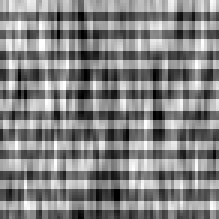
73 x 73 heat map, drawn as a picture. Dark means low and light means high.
Average level on the scale: 50%. Stripes: horizontal, repeating 11 times. Ninth with the highest average: top left.
